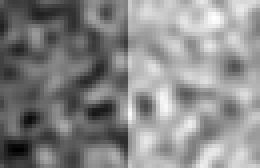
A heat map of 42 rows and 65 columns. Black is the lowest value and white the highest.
The right part is higher, past a seam about 50% of the way across. There are no lone odd cells. The top right is the ninth with the highest average. The texture is blotchy.
